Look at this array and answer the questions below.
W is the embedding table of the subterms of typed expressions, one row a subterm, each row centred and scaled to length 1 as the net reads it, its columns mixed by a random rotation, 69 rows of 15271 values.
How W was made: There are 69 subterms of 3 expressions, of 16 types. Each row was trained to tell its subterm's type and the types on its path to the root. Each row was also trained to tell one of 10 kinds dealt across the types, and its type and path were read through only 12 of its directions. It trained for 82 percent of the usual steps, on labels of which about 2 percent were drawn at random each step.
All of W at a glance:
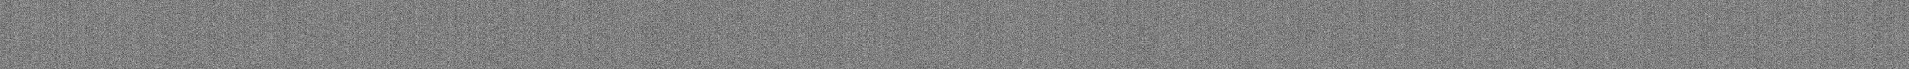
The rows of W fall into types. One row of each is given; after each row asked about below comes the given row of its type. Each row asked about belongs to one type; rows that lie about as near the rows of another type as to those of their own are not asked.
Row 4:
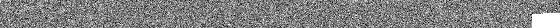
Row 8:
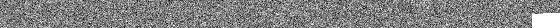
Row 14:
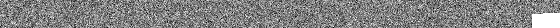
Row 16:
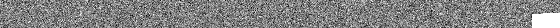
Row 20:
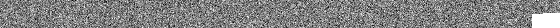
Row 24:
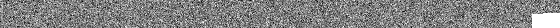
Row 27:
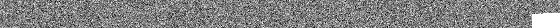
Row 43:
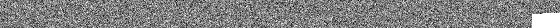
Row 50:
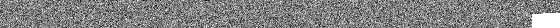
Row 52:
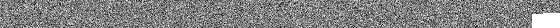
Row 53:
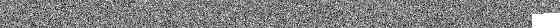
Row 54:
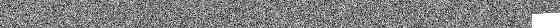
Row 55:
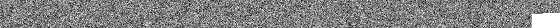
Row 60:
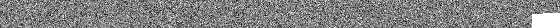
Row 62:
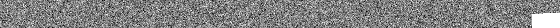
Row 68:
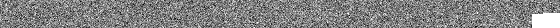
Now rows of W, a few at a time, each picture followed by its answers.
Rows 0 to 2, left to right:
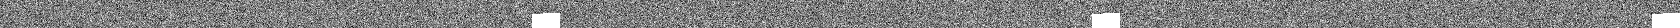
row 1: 24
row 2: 50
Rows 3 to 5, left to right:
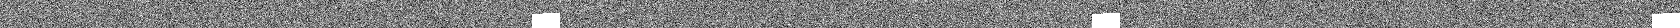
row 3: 16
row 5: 24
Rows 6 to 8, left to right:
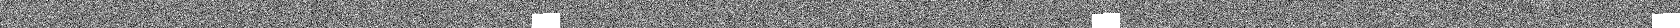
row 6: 4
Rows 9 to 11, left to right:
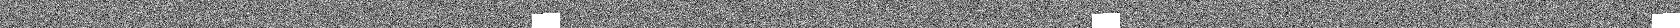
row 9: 53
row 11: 54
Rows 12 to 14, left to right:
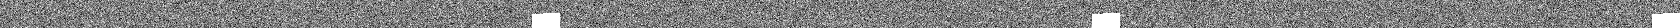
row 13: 43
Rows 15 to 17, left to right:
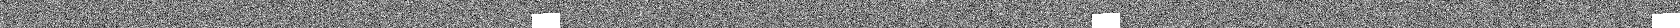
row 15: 24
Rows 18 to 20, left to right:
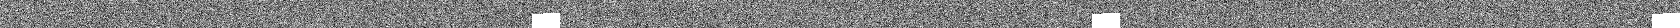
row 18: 43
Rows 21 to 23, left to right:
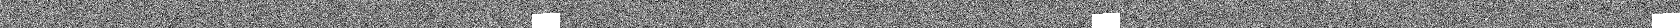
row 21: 4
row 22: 20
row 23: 43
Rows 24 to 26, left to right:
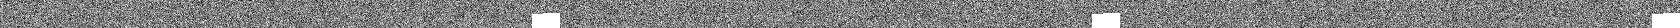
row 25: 60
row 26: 8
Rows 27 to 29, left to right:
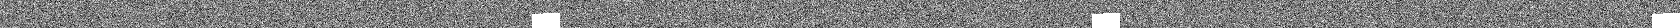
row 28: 27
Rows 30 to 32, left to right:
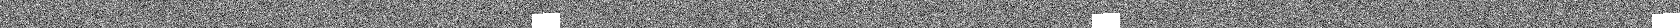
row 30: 52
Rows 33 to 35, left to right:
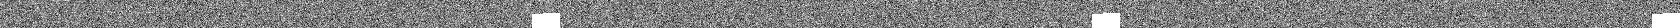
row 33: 27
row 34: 4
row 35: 4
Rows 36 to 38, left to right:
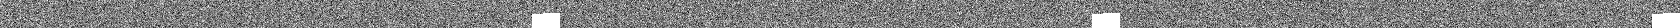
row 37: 24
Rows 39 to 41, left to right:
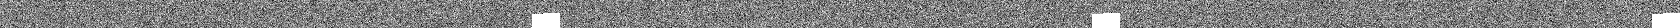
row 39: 53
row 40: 27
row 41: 43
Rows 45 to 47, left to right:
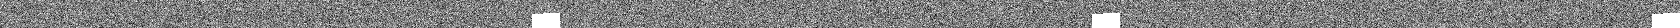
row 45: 55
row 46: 53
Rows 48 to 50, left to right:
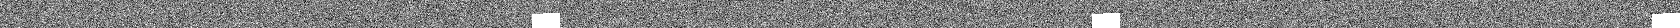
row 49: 8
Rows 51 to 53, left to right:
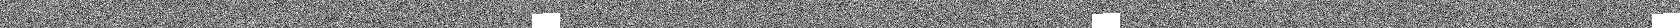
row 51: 27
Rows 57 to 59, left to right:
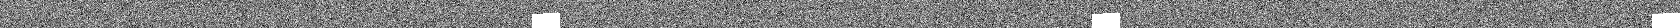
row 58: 54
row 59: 54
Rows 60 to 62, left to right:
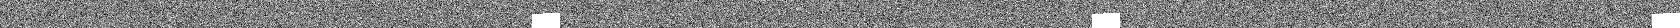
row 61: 55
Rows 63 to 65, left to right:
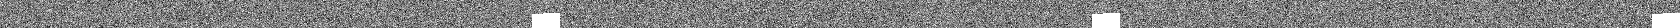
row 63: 55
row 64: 14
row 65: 54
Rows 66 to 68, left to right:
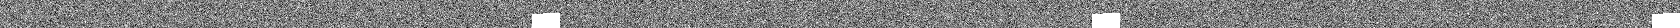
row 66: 53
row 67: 14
